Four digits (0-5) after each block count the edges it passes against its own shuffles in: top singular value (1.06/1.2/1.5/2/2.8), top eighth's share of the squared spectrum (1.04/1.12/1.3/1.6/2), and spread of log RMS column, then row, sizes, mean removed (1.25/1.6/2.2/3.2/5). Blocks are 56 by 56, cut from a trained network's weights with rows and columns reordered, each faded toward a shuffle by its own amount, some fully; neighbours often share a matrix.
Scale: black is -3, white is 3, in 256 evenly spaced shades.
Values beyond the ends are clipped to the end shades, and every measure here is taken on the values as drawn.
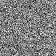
2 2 0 1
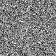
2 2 0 0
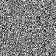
2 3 1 1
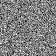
0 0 0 0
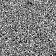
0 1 0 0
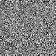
3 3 1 2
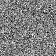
0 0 0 0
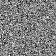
0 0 0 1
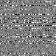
4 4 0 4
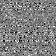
3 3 0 3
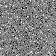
0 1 0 0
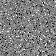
1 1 0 0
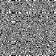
4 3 1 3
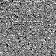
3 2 0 1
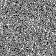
0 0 0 0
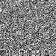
3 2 0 1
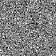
3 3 0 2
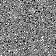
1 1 0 0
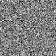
3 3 0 2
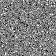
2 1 0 0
